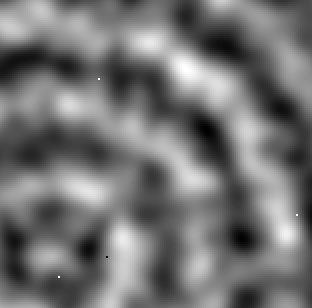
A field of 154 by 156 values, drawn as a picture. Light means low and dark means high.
Four lone cells stand out: one far higher and three far lower than their neighbours. There is no overall slope. The halves do not mirror each other. Rings spread out from the bottom left.
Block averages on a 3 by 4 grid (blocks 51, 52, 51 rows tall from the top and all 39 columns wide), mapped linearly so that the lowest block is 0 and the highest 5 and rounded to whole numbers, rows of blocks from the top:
2 2 0 3 / 2 0 2 2 / 5 0 2 3
